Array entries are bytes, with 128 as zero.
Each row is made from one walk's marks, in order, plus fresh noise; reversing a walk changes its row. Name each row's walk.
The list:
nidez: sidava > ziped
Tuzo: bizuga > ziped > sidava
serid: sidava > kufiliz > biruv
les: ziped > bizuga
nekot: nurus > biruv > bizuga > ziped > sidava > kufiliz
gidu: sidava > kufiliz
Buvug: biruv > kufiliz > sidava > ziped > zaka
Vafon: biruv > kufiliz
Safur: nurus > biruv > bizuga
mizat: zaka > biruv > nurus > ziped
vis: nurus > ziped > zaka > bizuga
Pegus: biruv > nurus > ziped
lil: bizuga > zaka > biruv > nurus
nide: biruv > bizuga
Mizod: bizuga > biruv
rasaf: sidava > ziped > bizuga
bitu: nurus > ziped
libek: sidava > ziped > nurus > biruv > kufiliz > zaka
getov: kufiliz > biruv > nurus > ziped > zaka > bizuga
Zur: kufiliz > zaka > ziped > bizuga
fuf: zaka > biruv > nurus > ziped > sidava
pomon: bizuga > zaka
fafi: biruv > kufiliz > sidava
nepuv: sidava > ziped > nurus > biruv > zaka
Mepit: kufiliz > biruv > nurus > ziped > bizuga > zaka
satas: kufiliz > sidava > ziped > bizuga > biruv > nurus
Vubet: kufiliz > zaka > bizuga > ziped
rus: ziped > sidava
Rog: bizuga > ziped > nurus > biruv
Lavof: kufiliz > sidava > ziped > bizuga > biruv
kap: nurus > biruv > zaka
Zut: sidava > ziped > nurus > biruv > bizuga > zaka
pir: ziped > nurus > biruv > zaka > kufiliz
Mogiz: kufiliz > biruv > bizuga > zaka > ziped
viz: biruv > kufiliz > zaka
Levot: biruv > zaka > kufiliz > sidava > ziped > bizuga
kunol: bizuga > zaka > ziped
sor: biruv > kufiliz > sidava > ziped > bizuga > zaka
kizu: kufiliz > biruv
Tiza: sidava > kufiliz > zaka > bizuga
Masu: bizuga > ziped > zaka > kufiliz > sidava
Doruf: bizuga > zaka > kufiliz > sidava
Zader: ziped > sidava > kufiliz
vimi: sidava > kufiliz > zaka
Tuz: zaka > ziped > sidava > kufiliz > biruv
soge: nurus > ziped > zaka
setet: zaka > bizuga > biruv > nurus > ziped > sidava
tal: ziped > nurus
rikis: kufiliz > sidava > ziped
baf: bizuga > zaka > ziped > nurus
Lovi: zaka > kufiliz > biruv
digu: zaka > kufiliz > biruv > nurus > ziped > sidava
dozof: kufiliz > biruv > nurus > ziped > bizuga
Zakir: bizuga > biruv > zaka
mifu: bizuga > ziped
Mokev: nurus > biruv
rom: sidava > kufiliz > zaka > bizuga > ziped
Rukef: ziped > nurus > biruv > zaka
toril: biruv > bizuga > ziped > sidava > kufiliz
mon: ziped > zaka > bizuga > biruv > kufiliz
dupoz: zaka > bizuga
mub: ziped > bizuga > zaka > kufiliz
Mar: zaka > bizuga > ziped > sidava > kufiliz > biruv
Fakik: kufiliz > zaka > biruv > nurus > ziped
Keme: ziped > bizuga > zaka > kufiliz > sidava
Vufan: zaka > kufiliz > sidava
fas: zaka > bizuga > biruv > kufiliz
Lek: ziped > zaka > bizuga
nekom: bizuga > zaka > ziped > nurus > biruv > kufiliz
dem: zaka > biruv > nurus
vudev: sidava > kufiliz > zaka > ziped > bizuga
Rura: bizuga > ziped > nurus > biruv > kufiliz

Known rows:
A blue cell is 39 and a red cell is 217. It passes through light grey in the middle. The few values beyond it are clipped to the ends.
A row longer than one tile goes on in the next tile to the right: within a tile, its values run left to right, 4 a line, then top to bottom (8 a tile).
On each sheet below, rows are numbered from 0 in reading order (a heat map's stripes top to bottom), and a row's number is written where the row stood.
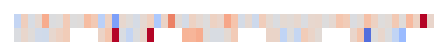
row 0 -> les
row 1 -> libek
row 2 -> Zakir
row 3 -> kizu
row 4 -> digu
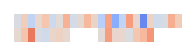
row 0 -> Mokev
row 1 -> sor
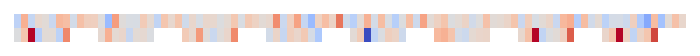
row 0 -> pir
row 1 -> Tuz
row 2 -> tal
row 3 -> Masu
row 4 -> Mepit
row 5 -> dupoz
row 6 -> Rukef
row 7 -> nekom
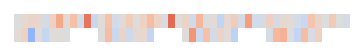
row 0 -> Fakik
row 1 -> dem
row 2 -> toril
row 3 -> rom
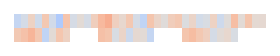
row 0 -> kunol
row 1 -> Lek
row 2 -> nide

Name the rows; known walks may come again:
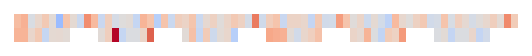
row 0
mon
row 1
Rukef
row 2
dem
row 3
fas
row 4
Vubet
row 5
Lovi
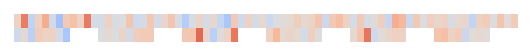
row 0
Masu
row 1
mifu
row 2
baf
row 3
rus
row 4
kap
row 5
nide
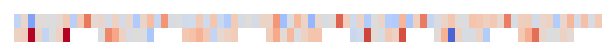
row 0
libek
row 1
nekot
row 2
kunol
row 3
Buvug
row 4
Rura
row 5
fuf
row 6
Safur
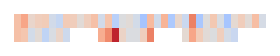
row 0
Lek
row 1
Zut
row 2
Doruf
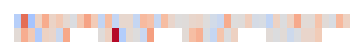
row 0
Levot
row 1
pir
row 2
rom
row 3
les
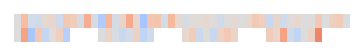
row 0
lil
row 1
mub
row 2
kizu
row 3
tal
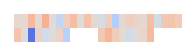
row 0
soge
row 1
nidez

